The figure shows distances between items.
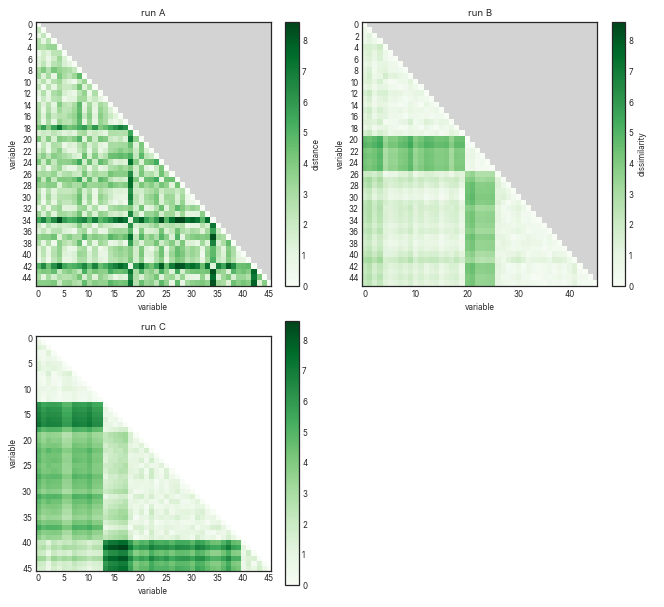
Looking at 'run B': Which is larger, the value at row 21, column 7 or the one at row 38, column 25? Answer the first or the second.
the first
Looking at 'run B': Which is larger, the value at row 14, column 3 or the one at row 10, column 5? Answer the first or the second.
the first
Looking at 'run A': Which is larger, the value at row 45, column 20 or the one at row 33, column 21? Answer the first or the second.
the first
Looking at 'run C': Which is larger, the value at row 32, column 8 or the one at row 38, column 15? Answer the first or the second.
the first
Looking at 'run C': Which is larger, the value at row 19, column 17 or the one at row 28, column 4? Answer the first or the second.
the second
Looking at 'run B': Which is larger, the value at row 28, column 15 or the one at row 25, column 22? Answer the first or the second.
the first
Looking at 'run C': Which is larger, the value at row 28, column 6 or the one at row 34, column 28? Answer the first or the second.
the first
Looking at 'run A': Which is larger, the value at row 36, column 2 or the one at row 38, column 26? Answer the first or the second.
the second
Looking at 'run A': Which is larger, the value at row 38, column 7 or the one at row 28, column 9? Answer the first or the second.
the second
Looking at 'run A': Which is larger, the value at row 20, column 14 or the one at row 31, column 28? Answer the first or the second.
the second
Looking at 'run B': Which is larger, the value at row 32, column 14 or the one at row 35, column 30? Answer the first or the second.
the first
